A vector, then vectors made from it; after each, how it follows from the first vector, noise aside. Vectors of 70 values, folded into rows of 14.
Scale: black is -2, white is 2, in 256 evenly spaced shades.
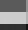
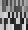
sign-scrambled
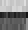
wrapped around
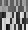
sign-scrambled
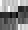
wrapped around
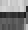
wrapped around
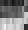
wrapped around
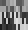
sign-scrambled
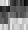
wrapped around
